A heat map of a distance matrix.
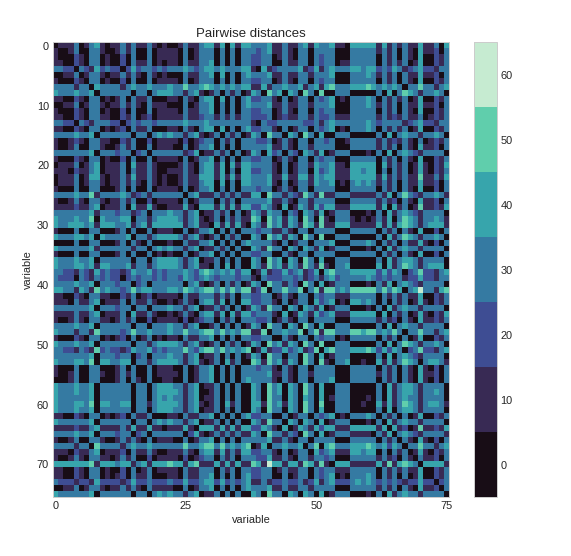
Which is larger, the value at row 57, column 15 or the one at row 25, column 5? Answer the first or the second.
the second
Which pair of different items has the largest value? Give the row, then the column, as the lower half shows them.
70, 41
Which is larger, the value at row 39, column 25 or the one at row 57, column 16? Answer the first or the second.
the first
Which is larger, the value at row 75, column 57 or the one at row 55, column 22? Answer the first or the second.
the second
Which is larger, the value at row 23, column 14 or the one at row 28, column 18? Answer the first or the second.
the first
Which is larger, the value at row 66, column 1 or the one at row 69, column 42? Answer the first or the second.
the second
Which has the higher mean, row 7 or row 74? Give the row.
7
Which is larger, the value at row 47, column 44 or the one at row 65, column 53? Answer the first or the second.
the second
